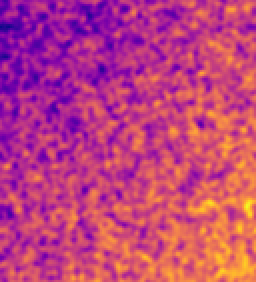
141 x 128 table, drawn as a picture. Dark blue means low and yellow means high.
The field climbs toward the bottom right. The top left is the ninth with the lowest average. Neither half mirrors the other. No lone cell stands out from its neighbours. The bottom right is the ninth with the highest average. The texture is blotchy.
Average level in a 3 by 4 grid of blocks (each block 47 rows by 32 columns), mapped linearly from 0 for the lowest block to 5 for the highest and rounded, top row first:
0123 | 1234 | 2345
